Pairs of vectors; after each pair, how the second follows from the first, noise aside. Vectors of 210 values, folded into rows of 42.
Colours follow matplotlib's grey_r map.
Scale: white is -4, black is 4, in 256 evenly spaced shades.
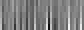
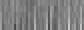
shrunk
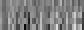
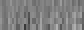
shrunk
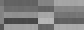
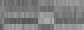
shrunk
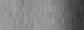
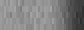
copied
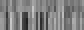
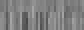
shrunk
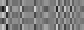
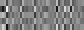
copied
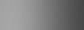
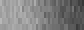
copied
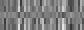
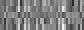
copied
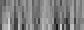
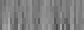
shrunk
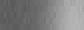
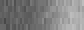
copied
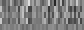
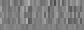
shrunk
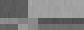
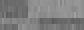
shrunk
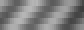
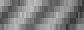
copied
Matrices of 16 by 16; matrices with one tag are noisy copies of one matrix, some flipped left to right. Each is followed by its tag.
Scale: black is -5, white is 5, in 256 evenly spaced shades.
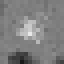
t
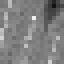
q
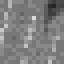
q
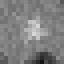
t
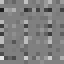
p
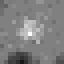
t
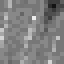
q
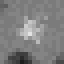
t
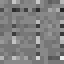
p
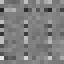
p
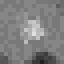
t
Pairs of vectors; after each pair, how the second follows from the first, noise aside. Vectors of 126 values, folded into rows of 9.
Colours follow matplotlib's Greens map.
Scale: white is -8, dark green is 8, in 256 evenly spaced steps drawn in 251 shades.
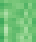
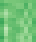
copied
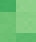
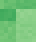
wrapped around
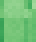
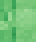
wrapped around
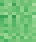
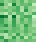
scaled up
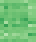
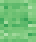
copied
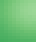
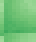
wrapped around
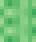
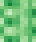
scaled up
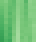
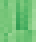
wrapped around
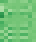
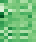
scaled up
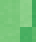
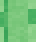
wrapped around
